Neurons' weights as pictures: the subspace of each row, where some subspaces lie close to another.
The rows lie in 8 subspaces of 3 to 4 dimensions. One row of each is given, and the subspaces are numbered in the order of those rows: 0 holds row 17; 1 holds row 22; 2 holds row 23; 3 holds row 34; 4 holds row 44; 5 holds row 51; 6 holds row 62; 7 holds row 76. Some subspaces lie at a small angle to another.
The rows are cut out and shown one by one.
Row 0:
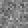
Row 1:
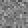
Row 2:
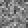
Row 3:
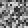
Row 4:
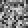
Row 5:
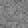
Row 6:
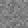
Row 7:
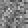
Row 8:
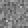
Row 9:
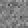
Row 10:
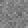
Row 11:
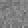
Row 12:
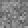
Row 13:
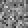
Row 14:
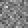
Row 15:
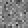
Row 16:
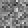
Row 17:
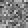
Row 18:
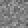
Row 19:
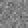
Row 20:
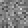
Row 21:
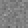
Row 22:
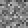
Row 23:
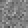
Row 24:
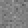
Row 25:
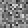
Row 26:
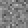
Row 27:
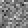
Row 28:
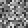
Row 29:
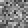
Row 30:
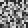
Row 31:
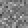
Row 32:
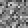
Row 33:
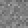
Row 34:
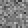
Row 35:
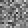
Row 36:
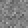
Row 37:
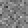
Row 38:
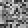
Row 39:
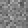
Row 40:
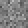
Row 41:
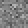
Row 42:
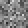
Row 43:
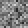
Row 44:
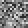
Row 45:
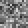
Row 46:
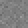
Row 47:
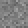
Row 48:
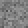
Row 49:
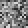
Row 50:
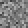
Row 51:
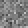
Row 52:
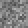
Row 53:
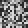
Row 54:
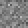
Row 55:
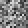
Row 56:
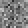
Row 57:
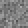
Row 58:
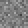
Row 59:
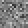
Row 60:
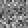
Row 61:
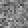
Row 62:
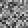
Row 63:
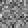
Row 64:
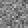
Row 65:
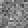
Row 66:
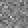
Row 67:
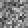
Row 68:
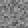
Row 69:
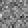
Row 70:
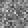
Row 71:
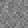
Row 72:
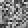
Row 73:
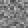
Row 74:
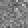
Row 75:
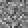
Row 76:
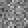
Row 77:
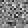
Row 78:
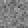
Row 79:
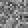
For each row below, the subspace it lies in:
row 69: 7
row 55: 2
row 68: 5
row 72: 3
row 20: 7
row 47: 0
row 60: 7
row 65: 0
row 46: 6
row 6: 1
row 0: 0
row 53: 7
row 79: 0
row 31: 6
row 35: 4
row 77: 4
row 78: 5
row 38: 3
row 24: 3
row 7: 4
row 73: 5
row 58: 0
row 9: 1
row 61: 5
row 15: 4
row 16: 0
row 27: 3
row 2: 5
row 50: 5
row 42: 2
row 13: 7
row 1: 3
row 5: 3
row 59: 4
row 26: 4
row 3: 1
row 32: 1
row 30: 5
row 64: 4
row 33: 1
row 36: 2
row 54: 1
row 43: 0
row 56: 7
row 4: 7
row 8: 5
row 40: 2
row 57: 5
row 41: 4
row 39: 2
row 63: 7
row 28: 7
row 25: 4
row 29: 0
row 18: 5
